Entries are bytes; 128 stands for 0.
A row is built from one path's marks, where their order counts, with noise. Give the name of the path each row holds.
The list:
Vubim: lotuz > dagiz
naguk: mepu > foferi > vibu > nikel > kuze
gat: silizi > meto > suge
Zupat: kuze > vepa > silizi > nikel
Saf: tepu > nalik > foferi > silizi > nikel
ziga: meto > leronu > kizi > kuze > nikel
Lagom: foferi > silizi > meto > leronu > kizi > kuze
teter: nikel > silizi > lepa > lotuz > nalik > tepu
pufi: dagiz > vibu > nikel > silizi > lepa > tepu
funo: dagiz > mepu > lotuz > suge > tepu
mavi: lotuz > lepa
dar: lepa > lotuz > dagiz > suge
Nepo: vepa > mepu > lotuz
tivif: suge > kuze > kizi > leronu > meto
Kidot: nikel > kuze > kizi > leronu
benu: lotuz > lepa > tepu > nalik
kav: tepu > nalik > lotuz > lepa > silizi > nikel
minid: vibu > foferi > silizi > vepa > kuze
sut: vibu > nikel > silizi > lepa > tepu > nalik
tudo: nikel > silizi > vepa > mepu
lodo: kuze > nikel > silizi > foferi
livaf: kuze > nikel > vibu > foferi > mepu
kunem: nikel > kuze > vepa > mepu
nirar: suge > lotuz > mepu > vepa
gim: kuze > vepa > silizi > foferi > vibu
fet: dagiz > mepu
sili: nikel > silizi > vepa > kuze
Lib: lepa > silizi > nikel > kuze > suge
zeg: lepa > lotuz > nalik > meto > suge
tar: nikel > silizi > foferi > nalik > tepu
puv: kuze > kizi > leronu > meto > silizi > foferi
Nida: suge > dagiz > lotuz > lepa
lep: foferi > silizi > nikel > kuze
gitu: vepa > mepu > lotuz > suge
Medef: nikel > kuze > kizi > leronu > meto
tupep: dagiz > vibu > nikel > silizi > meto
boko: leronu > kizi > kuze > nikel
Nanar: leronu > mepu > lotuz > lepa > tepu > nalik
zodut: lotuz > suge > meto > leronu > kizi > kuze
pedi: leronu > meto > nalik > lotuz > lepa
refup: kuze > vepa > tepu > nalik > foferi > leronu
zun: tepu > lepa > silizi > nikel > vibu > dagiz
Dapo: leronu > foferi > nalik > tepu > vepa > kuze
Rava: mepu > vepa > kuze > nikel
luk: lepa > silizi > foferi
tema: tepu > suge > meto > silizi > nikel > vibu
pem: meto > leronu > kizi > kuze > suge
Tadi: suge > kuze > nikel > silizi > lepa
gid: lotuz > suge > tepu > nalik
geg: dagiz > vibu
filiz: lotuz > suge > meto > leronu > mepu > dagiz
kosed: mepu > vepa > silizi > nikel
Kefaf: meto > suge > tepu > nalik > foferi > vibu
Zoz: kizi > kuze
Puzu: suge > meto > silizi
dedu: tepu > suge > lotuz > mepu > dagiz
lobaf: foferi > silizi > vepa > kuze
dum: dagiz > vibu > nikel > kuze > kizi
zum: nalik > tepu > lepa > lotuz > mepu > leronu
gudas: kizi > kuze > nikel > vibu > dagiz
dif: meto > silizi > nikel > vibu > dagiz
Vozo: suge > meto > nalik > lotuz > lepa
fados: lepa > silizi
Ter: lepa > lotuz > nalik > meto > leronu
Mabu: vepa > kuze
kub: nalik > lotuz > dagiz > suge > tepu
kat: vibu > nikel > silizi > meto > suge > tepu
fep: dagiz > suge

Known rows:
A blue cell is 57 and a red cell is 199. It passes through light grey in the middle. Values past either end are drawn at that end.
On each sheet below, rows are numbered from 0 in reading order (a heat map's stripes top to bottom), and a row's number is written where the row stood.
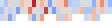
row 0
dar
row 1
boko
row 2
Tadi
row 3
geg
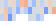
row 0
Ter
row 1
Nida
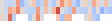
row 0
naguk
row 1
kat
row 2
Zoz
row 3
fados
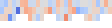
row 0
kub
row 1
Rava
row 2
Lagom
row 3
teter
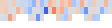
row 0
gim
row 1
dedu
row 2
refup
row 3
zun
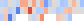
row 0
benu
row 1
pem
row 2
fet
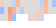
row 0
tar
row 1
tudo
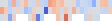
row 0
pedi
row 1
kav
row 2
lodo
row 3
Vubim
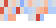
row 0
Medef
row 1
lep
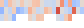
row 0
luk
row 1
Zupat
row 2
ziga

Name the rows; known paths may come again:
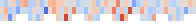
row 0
Ter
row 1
gid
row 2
lodo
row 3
teter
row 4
gudas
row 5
zodut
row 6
mavi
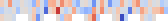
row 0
Lib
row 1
zeg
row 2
Zoz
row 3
tupep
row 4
zum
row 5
Rava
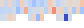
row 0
Puzu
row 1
filiz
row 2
Nanar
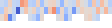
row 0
kav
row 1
nirar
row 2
dar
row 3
kosed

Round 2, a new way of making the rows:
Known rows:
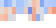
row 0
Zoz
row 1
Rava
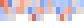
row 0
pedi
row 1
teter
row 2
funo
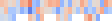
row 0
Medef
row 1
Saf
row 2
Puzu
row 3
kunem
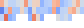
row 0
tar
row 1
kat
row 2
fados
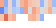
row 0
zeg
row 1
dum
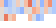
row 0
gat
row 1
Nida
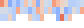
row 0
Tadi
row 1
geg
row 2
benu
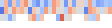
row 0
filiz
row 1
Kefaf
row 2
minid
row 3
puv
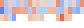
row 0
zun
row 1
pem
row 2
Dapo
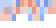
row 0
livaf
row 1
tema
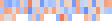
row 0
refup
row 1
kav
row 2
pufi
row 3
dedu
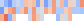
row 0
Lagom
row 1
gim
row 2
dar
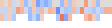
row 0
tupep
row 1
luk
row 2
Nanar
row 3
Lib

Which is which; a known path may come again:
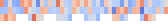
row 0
Ter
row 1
lobaf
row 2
mavi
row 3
tivif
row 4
zodut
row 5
gid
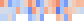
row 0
Tadi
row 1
Vozo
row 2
Saf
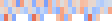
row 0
tudo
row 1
pufi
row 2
boko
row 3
benu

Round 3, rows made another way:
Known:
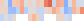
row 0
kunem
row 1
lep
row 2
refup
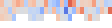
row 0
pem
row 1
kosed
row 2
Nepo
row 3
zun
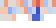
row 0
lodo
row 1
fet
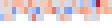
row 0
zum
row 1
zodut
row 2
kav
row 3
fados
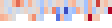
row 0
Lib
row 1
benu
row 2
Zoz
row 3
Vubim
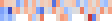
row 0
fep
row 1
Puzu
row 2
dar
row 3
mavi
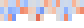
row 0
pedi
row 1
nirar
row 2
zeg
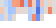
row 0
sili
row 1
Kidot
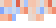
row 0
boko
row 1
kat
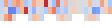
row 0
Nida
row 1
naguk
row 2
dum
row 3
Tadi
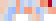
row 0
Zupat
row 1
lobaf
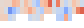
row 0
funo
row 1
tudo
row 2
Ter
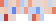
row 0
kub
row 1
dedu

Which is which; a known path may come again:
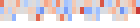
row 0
ziga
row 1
nirar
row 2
gid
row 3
Rava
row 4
puv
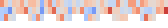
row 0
zodut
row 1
sut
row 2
benu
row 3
tema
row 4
livaf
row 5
filiz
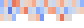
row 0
Nepo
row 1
Nanar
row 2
Saf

